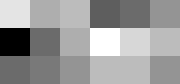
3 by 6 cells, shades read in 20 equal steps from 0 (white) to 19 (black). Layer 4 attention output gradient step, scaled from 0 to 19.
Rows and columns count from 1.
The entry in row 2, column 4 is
0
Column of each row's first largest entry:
4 1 1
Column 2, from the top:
6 11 10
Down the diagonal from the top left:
2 11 8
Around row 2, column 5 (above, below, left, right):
11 5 0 5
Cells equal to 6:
2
